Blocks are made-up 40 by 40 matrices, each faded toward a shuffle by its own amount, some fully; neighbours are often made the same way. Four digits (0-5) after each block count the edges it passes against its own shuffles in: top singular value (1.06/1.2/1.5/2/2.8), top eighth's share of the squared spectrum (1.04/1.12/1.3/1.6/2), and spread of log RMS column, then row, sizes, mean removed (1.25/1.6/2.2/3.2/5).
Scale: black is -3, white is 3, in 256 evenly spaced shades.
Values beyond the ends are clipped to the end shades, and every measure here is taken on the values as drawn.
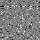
3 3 1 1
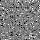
2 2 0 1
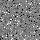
0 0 0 0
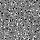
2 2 0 0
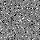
2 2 0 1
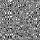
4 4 1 2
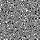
3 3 1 1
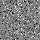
0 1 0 0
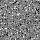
0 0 0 0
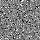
2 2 0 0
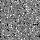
0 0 0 0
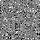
2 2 0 1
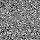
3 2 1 1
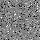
2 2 0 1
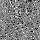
2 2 0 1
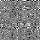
4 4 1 2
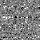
3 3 1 2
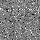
1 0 0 0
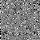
2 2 2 2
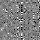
4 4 2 2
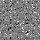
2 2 1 0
